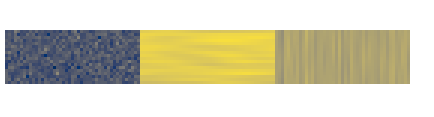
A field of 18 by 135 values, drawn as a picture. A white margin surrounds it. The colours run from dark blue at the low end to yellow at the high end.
The table splits into one row of 3 panels. Panel 1,1: low, fine-grained. Panel 1,2: very high, streaked across, faint in contrast. Panel 1,3: high, streaked downward, faint in contrast.
